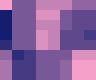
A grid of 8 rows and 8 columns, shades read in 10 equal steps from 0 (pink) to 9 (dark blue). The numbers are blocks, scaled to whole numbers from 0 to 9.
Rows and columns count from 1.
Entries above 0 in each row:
7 8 8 8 8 8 6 6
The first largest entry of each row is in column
2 1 1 1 1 2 2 2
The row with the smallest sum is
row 1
